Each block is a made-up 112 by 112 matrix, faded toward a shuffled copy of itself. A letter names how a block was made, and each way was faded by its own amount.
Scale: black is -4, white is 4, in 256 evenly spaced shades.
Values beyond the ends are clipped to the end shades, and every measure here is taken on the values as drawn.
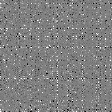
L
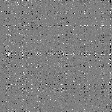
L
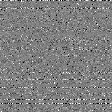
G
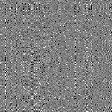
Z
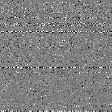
G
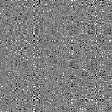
Z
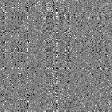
Z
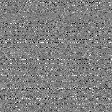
G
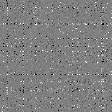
L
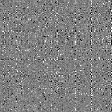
Z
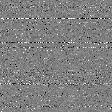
G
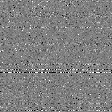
G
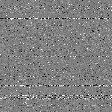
G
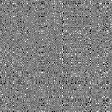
Z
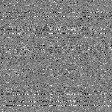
G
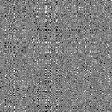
Z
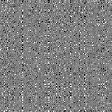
Z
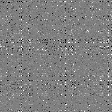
L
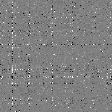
L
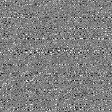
G
